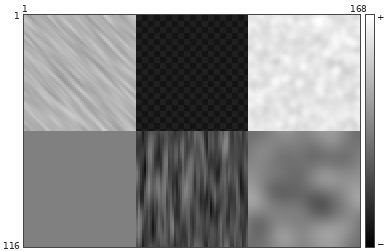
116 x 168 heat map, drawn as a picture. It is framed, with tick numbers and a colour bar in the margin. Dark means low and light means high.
It is made of 2 by 3 panels. Panel 1,1: high, slanting down to the right, faint in contrast. Panel 1,2: very low, checkered, faint in contrast. Panel 1,3: very high, blotchy, faint in contrast. Panel 2,1: middling, flat. Panel 2,2: low, streaked downward. Panel 2,3: middling, smooth.
